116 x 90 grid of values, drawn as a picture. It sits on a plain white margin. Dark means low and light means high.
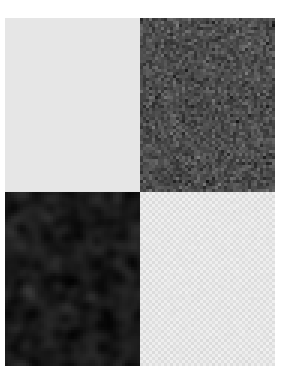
It is made of 2 by 2 panels. Panel 1,1: very high, flat. Panel 1,2: low, fine-grained. Panel 2,1: very low, blotchy, faint in contrast. Panel 2,2: very high, checkered, faint in contrast.
